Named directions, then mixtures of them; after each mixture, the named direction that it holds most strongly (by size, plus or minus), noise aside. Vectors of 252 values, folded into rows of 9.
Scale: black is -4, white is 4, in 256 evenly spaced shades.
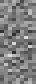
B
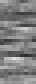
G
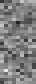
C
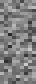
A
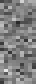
C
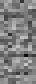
A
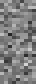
A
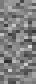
A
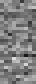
A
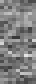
C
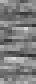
G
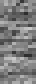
G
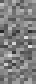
B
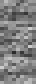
G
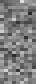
C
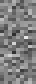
B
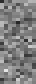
C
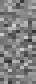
A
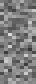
A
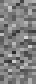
B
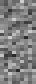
B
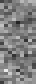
C
